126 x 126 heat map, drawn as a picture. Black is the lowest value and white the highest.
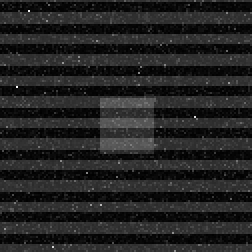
Stripes running across repeat 12 times from top to bottom. The ninth with the highest average is the centre. An odd patch, higher than its surroundings, sits in the centre. There is no overall slope.
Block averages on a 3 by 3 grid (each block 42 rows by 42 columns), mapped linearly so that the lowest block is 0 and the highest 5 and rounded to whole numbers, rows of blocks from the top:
0 0 0 / 0 5 0 / 0 0 0
